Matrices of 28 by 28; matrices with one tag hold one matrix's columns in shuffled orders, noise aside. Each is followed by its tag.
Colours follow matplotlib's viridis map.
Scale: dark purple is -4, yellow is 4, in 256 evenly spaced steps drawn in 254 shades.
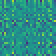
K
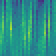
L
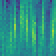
L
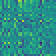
K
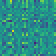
K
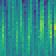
L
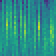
L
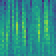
L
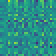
K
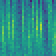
L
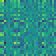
K
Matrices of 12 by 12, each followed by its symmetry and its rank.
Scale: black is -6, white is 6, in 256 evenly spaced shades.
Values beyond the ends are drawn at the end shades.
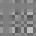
symmetric, rank one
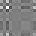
symmetric, rank one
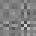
symmetric, rank two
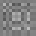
symmetric, rank two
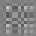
symmetric, rank one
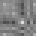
symmetric, rank two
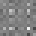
symmetric, rank two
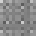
symmetric, rank two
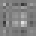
symmetric, rank one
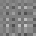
symmetric, rank one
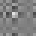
symmetric, rank one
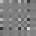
symmetric, rank one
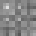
symmetric, rank two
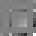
symmetric, rank one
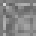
symmetric, rank two
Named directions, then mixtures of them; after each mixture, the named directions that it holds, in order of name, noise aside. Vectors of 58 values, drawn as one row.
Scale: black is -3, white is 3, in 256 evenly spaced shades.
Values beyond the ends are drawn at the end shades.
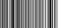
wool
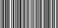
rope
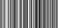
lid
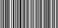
rope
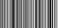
lid, wool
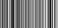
wool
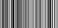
rope, wool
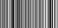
wool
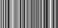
rope, wool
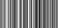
lid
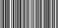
rope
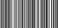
lid, wool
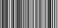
rope, wool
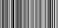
rope, wool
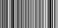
wool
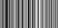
lid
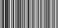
lid, rope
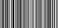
rope, wool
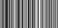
lid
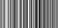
lid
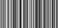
lid, rope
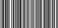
rope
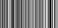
wool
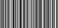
lid, rope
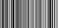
rope, wool
